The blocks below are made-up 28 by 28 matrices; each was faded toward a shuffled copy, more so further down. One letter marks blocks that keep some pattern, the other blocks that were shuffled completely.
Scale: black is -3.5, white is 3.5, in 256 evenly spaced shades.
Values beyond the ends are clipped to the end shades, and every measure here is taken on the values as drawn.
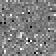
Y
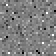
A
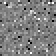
A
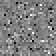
Y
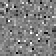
Y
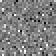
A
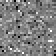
Y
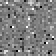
A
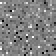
Y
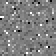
Y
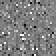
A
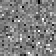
Y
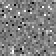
Y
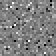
Y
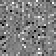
A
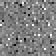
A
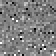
Y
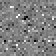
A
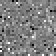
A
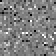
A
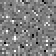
Y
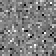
Y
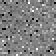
Y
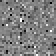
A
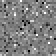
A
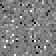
A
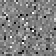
Y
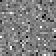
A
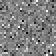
Y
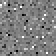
Y
